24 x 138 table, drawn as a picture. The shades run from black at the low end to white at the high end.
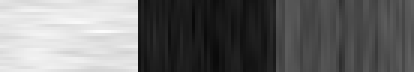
The table splits into one row of 3 panels. Panel 1,1: very high, streaked across, faint in contrast. Panel 1,2: very low, streaked downward, faint in contrast. Panel 1,3: low, streaked downward, faint in contrast.
